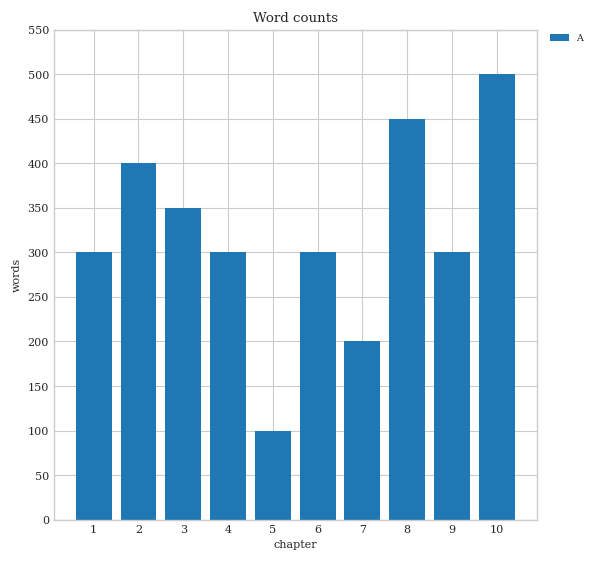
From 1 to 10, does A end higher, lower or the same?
higher
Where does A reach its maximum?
10
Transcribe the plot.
Title: Word counts
x-axis: chapter, ticks 1 2 3 4 5 6 7 8 9 10
y-axis: words, ticks 0 50 100 150 200 250 300 350 400 450 500 550
Legend: A
Values:
A: 300 400 350 300 100 300 200 450 300 500
